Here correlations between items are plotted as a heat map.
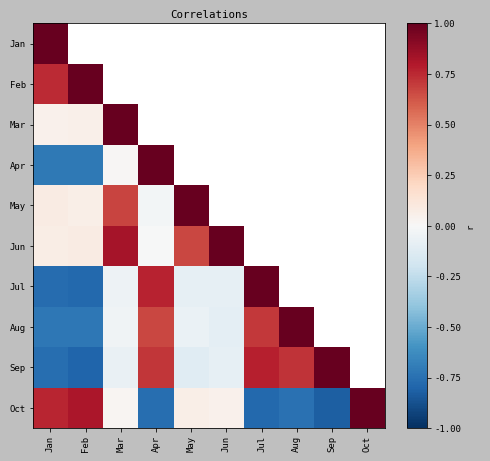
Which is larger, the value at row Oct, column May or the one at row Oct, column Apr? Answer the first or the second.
the first
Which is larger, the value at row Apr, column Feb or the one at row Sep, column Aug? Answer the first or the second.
the second
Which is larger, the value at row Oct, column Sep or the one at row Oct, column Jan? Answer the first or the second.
the second
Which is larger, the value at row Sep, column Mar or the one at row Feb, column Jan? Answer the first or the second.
the second
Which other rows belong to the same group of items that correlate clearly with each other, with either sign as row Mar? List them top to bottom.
May, Jun
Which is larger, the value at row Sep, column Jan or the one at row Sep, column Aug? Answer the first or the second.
the second
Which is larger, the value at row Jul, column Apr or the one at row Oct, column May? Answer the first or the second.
the first
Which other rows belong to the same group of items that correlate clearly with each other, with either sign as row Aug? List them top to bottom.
Jan, Feb, Apr, Jul, Sep, Oct
